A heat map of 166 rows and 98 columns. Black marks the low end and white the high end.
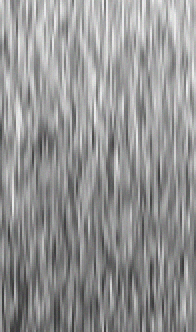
Slope: up to the top. Average level on the scale: 60%. Grain: streaks running down. Histogram: bell-shaped.
